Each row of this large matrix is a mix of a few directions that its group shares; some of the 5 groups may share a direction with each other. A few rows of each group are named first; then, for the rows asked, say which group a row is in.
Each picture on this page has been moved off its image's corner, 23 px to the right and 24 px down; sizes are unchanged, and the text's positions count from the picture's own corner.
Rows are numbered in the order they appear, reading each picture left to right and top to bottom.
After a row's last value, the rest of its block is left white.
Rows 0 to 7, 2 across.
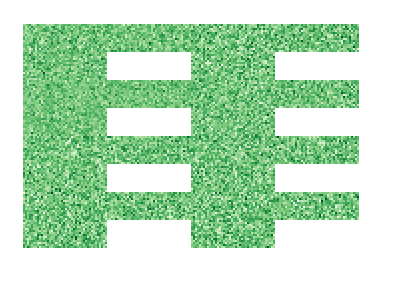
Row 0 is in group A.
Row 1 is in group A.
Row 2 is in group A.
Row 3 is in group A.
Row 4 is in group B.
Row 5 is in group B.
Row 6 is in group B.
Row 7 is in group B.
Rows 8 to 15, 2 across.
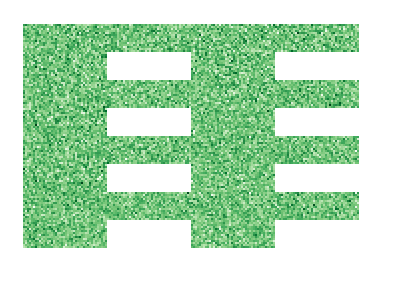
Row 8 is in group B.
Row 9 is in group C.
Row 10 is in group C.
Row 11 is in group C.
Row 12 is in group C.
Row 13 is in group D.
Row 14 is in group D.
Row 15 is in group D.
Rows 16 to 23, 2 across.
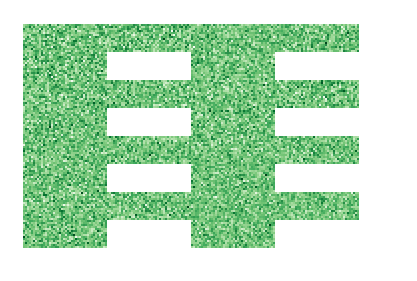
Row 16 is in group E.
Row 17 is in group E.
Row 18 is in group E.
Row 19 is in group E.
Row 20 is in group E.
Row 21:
D
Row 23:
B
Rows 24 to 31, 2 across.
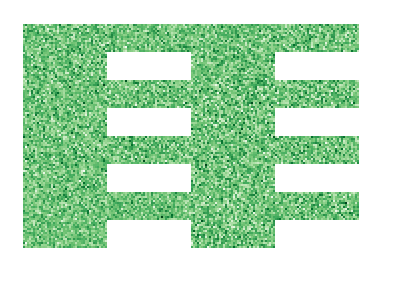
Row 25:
E
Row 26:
A
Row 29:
B
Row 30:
C
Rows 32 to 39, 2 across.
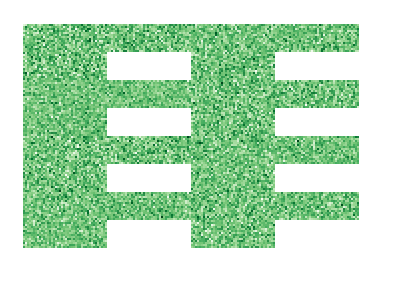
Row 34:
D
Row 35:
E
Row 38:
C
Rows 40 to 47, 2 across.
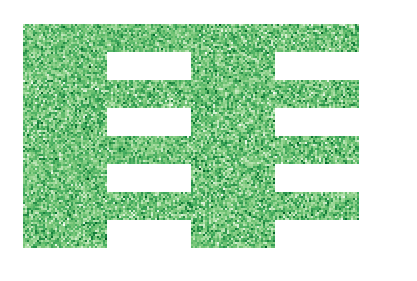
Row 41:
C
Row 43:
E
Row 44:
D
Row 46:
B
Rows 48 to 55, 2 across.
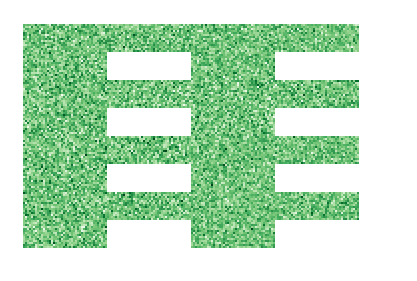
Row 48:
E
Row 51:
B
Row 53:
A
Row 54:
D
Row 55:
E
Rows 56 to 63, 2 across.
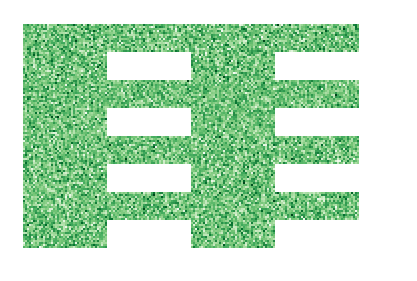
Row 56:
C
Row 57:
B
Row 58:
D
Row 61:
B
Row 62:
E
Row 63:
B
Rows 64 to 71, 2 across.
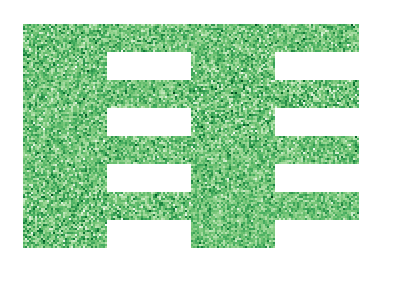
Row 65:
B
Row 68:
A
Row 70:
A
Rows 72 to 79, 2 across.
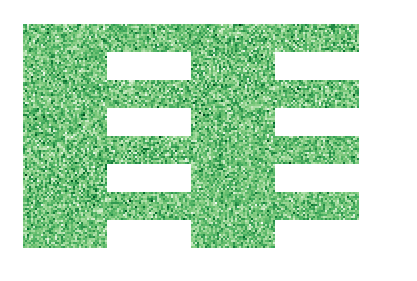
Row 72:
A
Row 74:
D
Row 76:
E
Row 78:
B
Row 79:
E
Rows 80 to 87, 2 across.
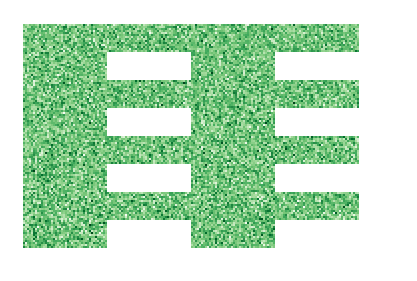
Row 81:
A
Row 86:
C
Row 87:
B
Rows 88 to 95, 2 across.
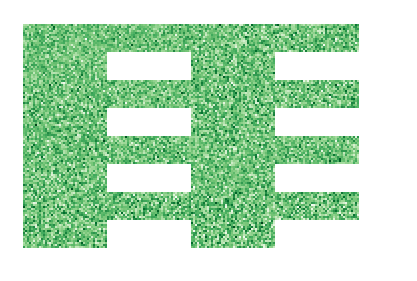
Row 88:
E
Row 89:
B
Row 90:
C
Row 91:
C
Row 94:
E
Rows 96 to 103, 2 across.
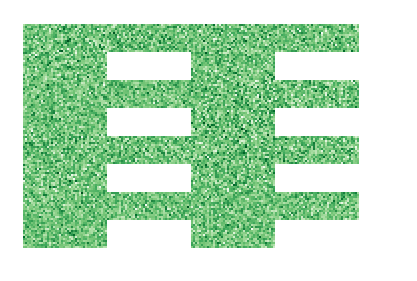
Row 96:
C
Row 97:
B
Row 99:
B
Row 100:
D
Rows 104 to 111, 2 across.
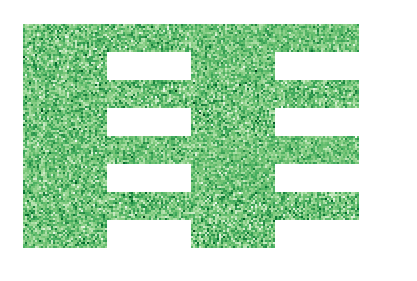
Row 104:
C
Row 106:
E
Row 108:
B
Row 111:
E
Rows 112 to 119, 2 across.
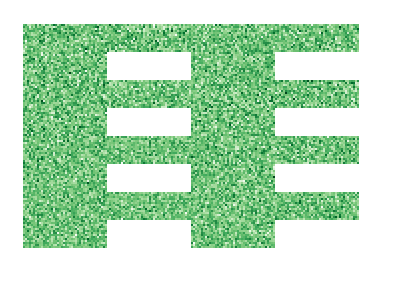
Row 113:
B
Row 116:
A
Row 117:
E
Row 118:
A
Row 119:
C
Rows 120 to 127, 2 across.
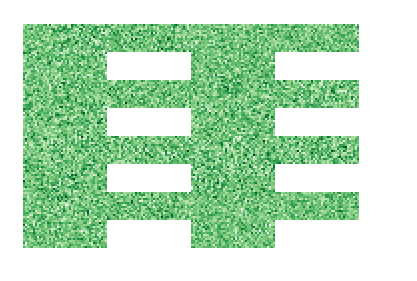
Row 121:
D
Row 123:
E
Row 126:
C
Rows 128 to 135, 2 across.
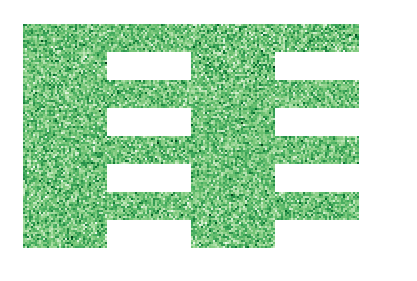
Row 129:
B
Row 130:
C
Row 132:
C
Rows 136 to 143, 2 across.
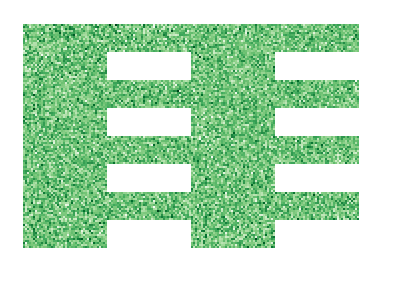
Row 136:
E
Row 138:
E
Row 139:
D
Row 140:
C
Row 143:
A
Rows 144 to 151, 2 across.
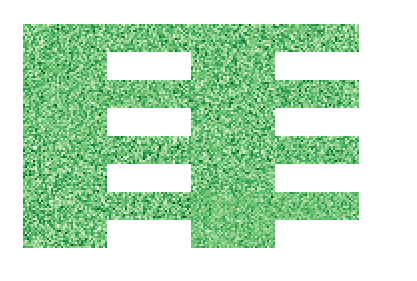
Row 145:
B
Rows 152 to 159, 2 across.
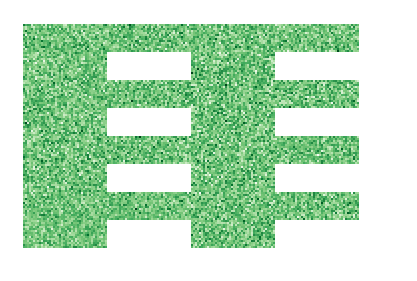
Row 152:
D
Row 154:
E
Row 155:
A
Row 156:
C
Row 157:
A
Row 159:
B
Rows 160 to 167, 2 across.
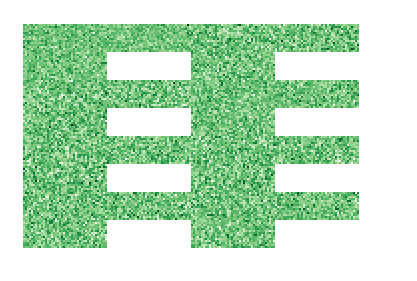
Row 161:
E
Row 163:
E
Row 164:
C
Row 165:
B
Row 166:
B
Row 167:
D
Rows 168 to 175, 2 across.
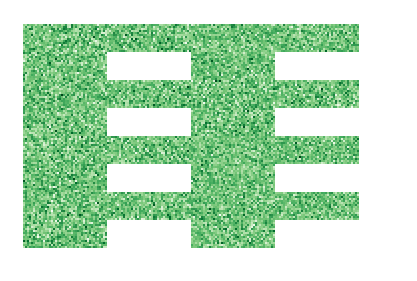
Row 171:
B
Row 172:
D
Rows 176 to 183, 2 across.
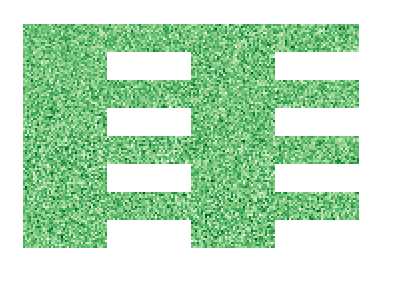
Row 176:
E
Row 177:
B
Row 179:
A
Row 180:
C
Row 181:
B
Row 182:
C
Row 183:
A
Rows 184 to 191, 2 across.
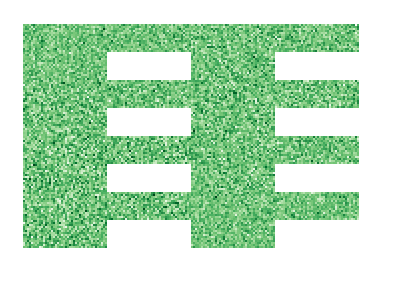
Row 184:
A
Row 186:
C
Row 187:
C
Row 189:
D
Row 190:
E
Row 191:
B
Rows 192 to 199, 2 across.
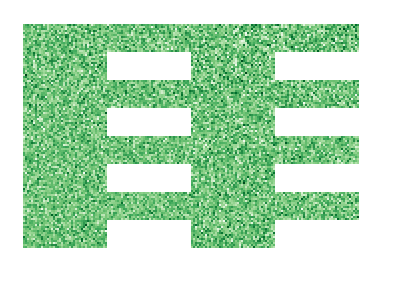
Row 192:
C
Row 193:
B
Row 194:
A
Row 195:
D
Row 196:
B
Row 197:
B
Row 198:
D
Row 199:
A
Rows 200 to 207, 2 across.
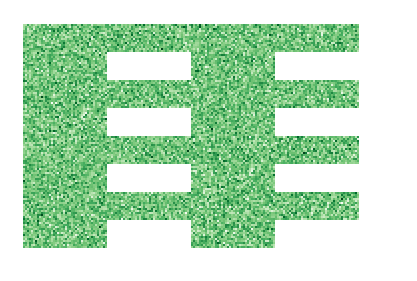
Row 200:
C
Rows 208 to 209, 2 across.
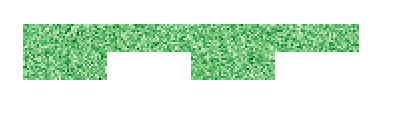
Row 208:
B
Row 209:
D
